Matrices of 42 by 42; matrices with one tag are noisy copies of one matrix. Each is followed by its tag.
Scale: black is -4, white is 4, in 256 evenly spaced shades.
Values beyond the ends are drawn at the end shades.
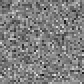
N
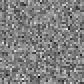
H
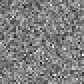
N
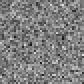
N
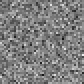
N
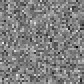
H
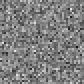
H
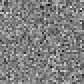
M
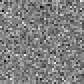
M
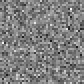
H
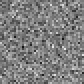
N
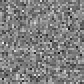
H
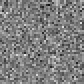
M
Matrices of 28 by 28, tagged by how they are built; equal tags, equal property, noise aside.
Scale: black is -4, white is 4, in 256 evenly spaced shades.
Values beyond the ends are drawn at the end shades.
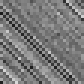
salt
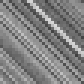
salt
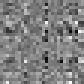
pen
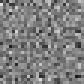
pen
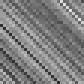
salt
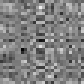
pen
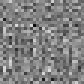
pen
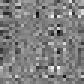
pen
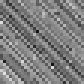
salt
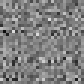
pen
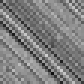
salt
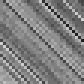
salt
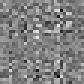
pen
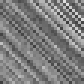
salt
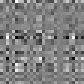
pen
